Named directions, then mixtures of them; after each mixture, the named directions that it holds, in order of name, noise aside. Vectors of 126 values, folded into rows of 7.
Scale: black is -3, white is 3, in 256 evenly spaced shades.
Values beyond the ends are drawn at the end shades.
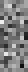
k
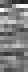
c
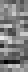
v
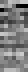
c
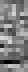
v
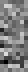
k, v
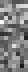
c, k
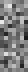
k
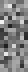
k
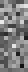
c, k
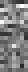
c, k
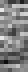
c, v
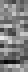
v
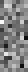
k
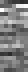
c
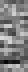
v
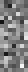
k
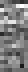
c, k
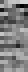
c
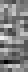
v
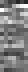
c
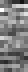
c, v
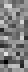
k, v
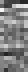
c, k
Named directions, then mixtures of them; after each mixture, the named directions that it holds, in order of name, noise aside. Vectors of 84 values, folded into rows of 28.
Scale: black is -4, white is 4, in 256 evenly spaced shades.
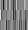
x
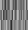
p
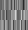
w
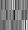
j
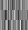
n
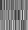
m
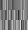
m, n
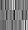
j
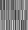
m, x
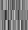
n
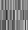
j, m, n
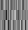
j, n, w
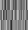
p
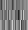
m, n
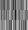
m, p, x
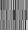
j, m, x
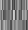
j, p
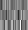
m, n, w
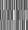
j, x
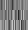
m, n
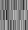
p, w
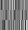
j, m, n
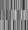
w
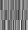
j, m, n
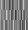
j, w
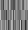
n, w, x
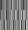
j, m, w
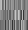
m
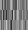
p
